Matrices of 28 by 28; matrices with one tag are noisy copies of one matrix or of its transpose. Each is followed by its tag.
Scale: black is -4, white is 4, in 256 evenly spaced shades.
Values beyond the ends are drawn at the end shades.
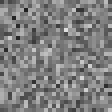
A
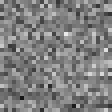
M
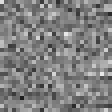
M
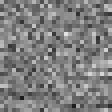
M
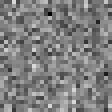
M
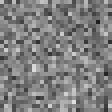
M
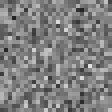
A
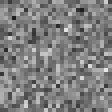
A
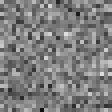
M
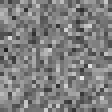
A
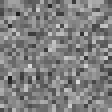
A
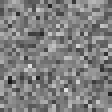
A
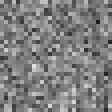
M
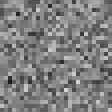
A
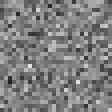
A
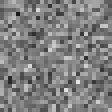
A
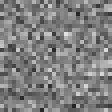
M
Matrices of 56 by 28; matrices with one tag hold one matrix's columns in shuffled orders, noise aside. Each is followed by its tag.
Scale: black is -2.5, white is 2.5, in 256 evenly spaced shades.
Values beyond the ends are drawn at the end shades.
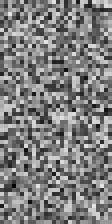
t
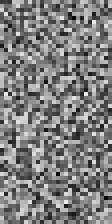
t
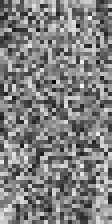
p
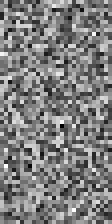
t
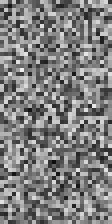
t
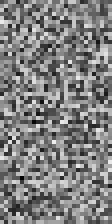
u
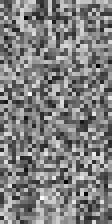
p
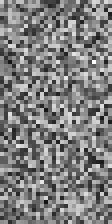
t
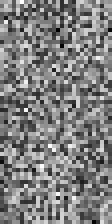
p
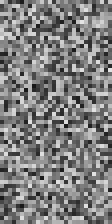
u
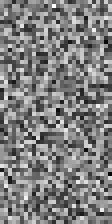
u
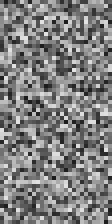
u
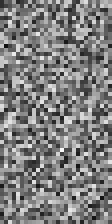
t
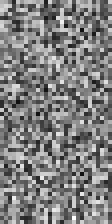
p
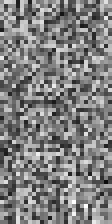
p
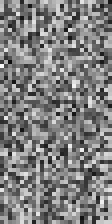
p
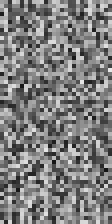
p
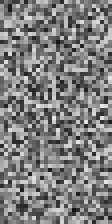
u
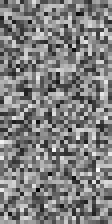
u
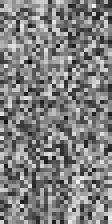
p
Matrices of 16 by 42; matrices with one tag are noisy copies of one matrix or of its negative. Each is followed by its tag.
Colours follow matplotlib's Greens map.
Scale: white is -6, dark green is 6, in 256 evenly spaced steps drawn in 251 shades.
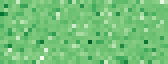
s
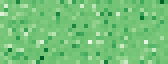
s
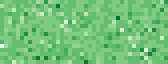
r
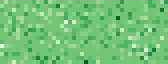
r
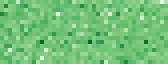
s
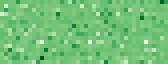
s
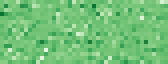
s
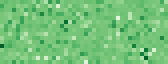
r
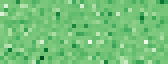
s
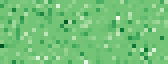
r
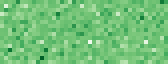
s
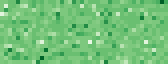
s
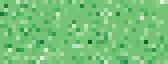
s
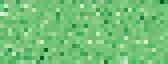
s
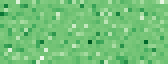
s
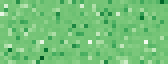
s
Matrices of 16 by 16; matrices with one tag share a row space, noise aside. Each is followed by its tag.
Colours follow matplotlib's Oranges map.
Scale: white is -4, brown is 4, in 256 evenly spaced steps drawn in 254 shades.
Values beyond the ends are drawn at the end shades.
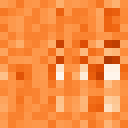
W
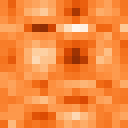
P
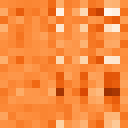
W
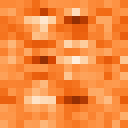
P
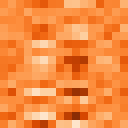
P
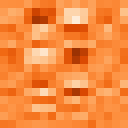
P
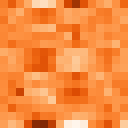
P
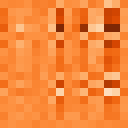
W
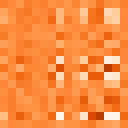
W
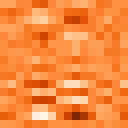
P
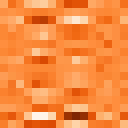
P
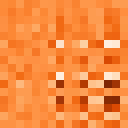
W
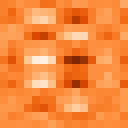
P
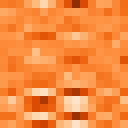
P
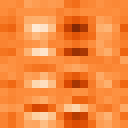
P
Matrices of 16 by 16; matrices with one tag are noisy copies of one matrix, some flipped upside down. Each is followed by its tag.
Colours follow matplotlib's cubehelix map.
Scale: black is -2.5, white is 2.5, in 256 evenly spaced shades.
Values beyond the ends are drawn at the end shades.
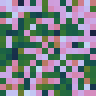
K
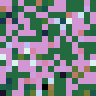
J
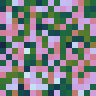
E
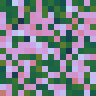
J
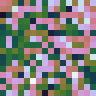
K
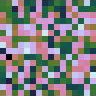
J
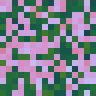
J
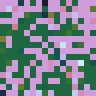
K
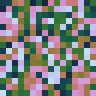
E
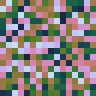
J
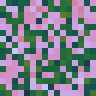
E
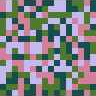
J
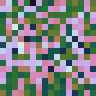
J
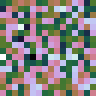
E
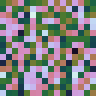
E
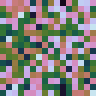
K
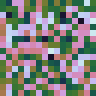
J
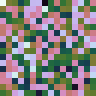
E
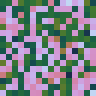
E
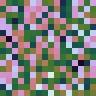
E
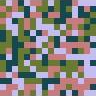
K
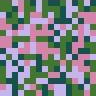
J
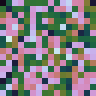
E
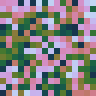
K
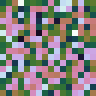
E
